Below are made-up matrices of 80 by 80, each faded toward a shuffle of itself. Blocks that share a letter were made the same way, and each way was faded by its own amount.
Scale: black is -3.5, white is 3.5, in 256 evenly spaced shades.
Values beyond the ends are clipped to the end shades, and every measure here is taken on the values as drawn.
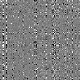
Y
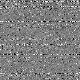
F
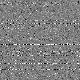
F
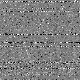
F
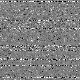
F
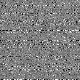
F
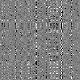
Y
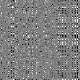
Y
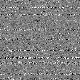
F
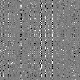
Y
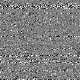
F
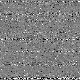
F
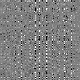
Y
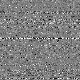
F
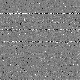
F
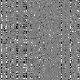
Y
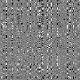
Y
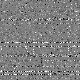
F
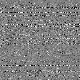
F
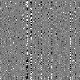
Y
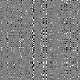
Y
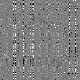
Y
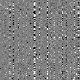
Y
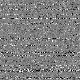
F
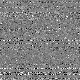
F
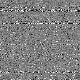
F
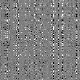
Y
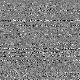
F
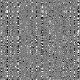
Y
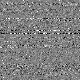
F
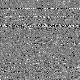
F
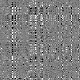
Y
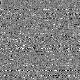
F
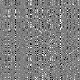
Y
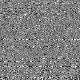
F
